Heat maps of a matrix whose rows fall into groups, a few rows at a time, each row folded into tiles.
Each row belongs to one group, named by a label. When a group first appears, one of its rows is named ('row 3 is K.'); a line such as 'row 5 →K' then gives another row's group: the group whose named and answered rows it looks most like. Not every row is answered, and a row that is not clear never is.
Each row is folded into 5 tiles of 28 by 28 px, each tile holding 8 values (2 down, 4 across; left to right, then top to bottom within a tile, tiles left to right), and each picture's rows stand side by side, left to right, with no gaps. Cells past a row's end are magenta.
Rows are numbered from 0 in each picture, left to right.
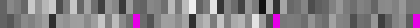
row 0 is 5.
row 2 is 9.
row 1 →5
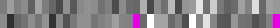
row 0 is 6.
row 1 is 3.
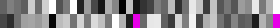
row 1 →3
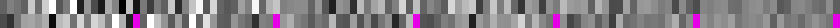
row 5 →9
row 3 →5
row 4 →6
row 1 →3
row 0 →5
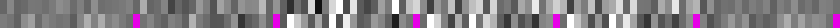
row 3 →3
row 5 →6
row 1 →9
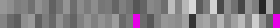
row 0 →6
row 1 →5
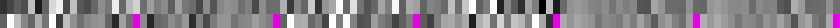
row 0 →3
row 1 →6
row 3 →5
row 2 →3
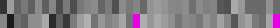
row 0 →6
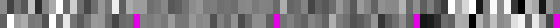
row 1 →9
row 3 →5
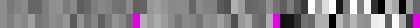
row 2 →5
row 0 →9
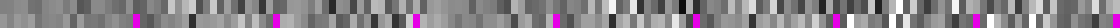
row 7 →3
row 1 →5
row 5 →5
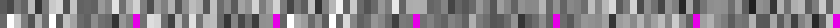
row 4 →5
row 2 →3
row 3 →9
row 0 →3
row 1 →3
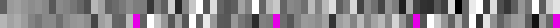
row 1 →3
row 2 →5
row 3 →3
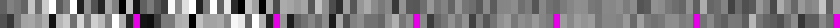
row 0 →5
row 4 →9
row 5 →9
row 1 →5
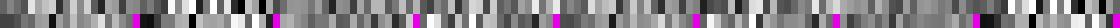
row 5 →3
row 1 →5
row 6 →6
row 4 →5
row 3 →3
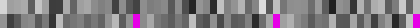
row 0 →6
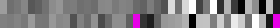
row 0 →9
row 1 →5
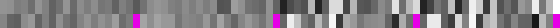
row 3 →3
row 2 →3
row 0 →6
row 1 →9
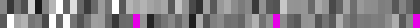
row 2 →6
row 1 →6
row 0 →3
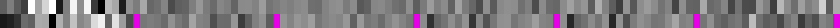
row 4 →6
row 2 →9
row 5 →9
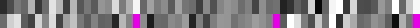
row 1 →6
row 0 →3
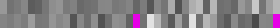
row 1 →3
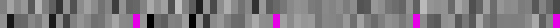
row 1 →6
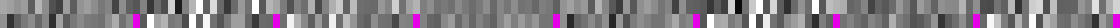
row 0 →6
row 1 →3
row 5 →3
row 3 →6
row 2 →3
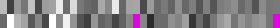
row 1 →6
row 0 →3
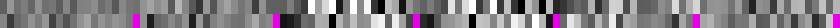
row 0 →6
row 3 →5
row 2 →5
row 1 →6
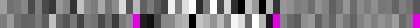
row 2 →6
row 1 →5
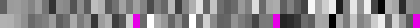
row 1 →3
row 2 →5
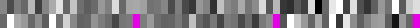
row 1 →9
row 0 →3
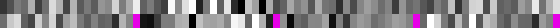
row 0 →3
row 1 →5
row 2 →6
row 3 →3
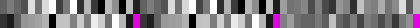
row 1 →5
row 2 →9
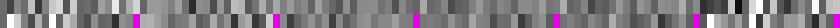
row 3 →9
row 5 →3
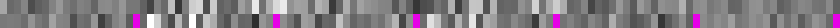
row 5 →9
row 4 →9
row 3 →3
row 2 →6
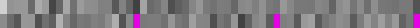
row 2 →6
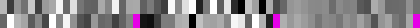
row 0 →3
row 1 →5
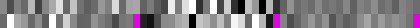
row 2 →6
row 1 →5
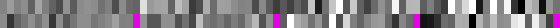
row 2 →3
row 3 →5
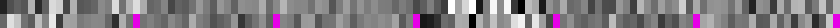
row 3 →5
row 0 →3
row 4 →9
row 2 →6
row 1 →9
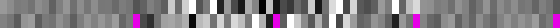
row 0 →6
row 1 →5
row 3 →6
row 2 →3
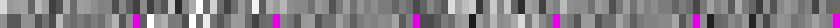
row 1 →3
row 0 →6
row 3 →5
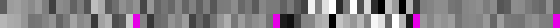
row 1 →6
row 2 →5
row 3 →9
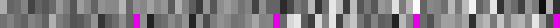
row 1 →6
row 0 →9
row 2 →3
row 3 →5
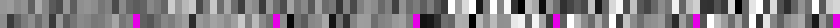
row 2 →6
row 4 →3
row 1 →5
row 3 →5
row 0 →6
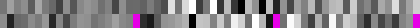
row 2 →3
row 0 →6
